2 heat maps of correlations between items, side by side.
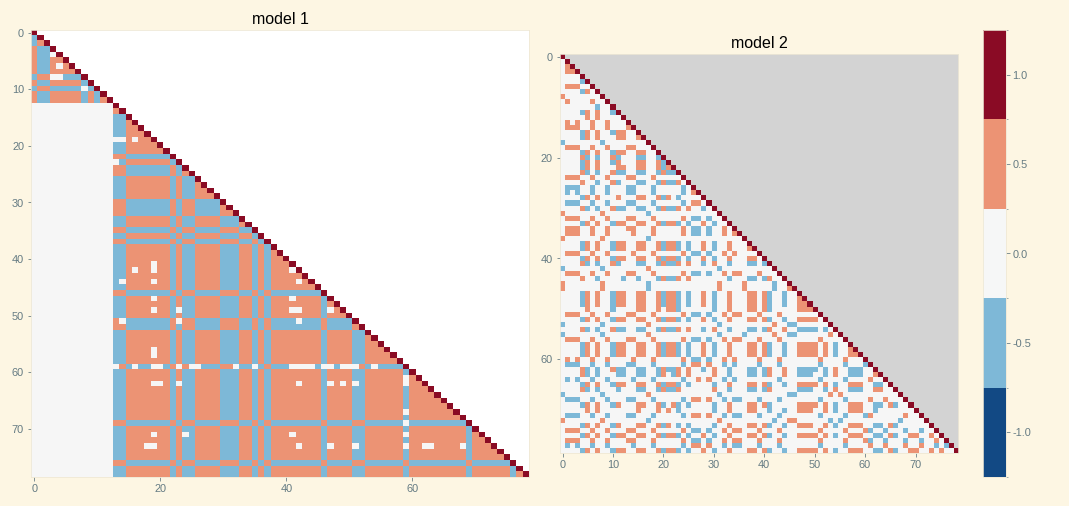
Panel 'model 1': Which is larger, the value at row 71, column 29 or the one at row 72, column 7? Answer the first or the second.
the first
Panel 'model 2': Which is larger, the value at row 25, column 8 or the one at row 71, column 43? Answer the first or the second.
the first
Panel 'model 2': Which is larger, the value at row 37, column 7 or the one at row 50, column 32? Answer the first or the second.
the first
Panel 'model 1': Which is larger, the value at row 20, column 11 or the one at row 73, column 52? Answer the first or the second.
the first
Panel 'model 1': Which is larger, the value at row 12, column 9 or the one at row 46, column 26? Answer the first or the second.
the first
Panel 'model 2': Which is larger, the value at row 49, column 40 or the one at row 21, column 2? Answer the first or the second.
the first
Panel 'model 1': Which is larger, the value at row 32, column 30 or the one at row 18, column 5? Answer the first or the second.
the first
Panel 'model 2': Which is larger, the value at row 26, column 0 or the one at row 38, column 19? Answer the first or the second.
the second
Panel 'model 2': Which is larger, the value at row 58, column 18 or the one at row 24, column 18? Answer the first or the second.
the second
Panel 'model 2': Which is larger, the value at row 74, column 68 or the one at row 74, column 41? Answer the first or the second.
the second
